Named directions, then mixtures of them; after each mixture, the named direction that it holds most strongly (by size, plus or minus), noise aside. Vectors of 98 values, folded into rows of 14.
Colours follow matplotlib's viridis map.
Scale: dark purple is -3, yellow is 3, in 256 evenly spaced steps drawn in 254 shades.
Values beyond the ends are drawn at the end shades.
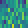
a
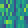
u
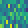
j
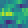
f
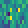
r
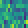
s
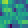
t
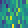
a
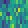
r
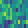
s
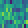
s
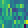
s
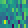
a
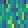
a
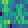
t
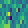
r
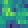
t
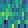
s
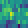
f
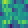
t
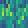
u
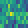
j
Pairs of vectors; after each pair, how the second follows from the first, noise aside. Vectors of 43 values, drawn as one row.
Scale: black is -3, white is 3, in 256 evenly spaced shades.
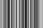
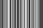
negated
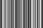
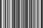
reversed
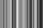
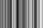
negated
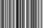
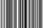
reversed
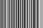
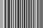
reversed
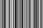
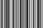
reversed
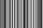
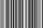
negated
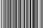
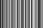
negated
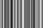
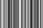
reversed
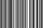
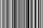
negated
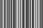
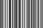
reversed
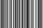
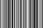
negated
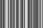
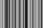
negated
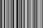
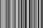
reversed
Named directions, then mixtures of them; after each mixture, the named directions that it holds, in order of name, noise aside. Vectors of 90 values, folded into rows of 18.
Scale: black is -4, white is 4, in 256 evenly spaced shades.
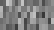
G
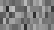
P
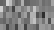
G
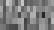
G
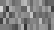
G, P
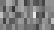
G, P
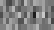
G, P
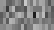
G, P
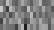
G, P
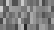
G, P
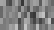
G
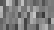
G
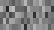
P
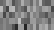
G, P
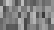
G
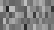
P
